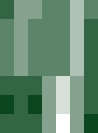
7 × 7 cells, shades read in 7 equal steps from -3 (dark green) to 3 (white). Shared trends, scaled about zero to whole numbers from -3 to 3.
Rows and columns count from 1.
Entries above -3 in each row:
7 7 7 7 7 5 6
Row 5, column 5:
2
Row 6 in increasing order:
-3 -3 -2 -2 0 0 2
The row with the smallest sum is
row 6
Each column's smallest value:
-3 -2 -3 -1 -1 0 -3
